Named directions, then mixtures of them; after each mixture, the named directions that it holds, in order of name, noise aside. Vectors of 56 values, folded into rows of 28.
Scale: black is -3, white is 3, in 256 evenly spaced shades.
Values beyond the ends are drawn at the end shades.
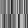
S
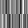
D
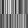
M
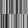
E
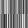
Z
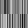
E, Z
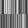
M, Z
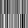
D, Z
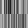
M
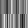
S, Z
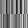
D, E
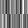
D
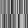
S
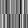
D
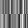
D, S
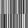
Z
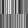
M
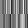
M, S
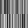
Z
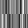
D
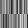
E, S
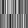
E, M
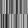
E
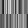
M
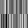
E, Z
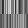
M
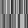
M, S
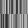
E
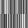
Z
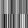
S, Z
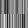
Z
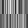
M
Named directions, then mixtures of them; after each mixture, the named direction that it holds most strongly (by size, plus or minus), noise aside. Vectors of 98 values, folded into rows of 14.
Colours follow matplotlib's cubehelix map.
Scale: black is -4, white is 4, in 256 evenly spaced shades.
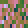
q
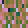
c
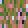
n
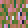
n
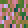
q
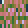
n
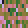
c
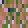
c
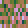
n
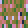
n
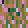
c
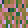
c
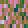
q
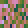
q
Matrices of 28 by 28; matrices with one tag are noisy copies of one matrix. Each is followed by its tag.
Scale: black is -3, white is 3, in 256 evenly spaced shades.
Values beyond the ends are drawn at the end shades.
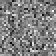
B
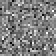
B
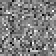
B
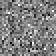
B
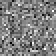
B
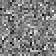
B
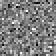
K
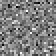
K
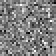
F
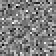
K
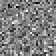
K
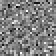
K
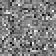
B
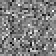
B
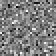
K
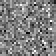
F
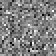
B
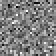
K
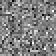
B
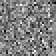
F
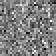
F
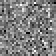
F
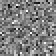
K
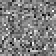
B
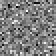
K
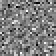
K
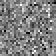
F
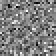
K
